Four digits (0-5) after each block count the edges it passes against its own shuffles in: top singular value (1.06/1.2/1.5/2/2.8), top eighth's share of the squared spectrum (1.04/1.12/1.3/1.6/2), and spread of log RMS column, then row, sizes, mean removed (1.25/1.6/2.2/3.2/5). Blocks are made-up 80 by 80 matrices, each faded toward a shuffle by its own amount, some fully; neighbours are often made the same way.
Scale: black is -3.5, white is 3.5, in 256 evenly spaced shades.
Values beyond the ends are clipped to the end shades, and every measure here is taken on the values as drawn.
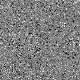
1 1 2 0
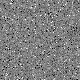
0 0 0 0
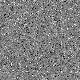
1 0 0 0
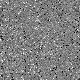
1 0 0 0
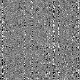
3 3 3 2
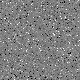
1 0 0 0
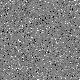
0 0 0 0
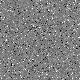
0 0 0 0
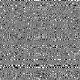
4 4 2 3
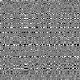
5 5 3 4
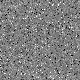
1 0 0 0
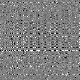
5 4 2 3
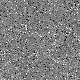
1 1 0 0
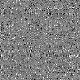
4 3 1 2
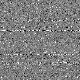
2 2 0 3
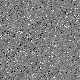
0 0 0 0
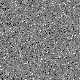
0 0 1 0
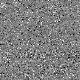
1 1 0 2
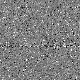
1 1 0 1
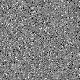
3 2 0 0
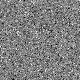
1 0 0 0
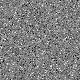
2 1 0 0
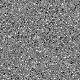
3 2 0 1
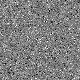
1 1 0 0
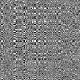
5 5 3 3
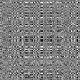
5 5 4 4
